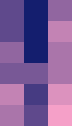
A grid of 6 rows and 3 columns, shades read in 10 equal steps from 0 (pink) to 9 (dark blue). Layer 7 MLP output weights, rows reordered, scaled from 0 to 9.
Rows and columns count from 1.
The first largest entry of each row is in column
2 2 2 1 2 2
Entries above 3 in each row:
3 2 2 2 1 1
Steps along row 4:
same down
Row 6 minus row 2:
-3 -3 -2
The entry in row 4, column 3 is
3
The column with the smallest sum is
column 3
